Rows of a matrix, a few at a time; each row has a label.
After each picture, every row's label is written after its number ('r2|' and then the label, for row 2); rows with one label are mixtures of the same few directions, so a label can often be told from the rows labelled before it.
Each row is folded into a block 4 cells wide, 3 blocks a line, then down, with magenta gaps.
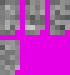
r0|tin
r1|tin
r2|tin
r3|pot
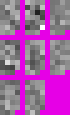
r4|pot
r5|pot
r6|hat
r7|tin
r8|tin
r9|tin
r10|tin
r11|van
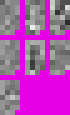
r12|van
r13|tin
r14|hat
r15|hat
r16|tin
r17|pot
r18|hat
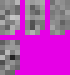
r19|hat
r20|tin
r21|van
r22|hat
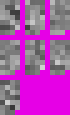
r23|pot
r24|tin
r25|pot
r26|hat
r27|pot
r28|tin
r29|tin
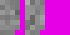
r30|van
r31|van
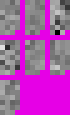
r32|hat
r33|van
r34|van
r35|pot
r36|van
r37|tin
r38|hat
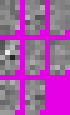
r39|pot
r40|hat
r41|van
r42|hat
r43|van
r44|tin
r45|pot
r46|hat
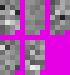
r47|van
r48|hat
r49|hat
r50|pot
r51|tin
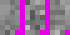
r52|van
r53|tin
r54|van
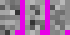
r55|van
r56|tin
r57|pot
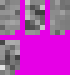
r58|van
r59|pot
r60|van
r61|tin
